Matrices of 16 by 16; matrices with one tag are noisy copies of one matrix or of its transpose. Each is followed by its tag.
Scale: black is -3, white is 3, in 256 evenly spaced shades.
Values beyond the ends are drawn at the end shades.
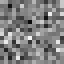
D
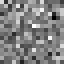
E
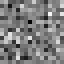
D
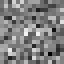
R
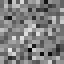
R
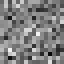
R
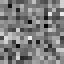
D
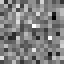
E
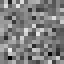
R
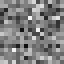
D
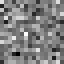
E
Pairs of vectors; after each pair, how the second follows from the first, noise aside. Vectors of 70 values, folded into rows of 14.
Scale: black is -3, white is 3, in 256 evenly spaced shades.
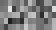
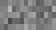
shrunk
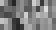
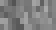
shrunk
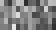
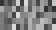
sign-scrambled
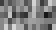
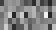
sign-scrambled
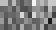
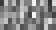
sign-scrambled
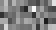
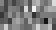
sign-scrambled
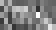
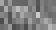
shrunk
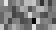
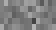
shrunk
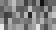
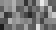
sign-scrambled
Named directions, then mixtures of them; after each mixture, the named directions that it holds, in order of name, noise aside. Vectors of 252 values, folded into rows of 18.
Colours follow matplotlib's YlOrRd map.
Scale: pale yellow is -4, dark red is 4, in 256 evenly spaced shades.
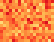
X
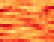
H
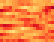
H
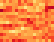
H, X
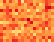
H, X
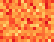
X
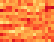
H, X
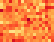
H, X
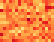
H, X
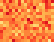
X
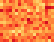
H, X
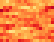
H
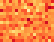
H, X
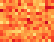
H, X
